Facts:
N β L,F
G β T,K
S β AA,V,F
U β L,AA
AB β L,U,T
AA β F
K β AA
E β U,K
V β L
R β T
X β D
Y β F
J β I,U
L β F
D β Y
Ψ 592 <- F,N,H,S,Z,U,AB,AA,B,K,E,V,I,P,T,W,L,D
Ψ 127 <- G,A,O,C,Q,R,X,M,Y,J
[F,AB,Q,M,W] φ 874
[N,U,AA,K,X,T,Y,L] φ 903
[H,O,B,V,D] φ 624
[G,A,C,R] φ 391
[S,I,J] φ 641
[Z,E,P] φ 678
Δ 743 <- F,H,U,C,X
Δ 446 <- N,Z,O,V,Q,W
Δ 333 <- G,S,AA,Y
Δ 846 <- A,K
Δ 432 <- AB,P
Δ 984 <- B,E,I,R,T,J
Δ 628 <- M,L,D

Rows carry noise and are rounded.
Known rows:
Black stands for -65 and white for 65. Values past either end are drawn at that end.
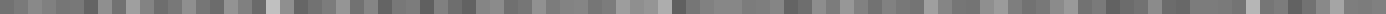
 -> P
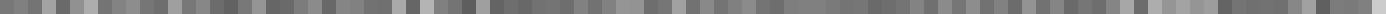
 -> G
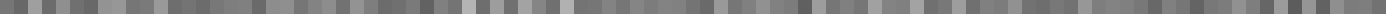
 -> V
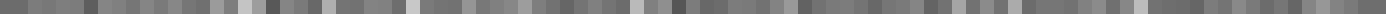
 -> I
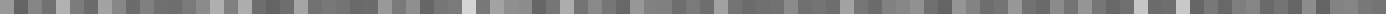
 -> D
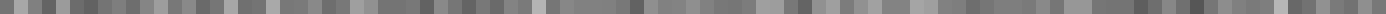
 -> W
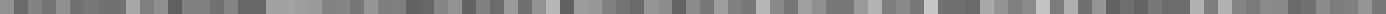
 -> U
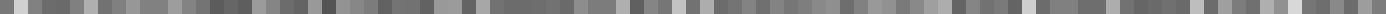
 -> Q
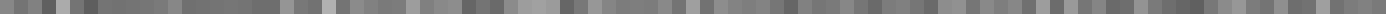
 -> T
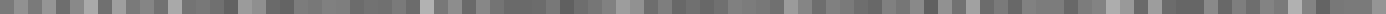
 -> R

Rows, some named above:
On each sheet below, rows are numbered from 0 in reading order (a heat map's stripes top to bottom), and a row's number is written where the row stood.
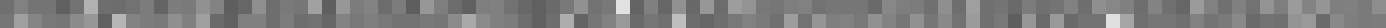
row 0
A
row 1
O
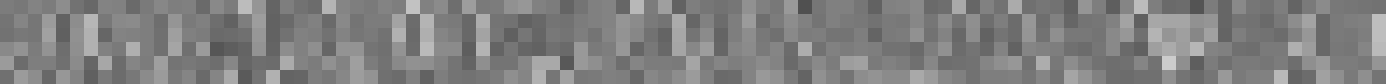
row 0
I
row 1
G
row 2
G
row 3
Y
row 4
AA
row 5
W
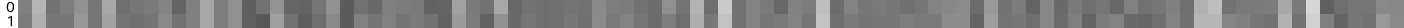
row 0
M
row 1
M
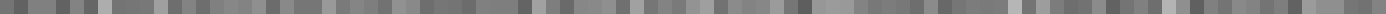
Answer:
S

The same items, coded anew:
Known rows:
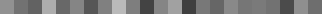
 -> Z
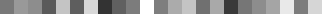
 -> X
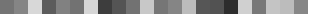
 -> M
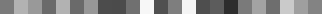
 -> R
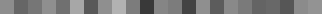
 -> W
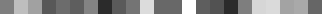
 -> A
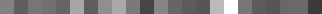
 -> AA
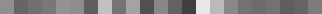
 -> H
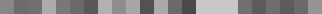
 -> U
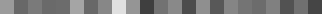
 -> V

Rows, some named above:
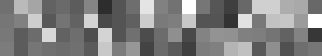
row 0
A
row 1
M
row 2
E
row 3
D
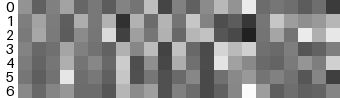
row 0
K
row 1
O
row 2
Q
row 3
U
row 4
F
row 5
E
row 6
L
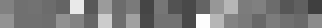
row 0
S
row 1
H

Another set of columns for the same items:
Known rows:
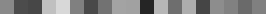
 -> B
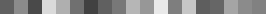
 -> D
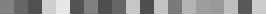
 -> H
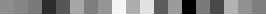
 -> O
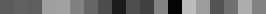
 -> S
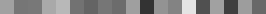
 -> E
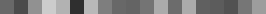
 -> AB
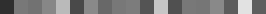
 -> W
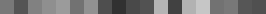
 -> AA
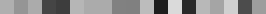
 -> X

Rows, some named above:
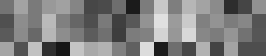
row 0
K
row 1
L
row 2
L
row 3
Y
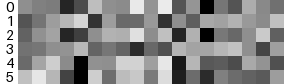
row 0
O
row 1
F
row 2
Q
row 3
U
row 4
M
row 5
A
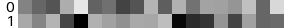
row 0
H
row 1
G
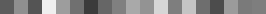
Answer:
D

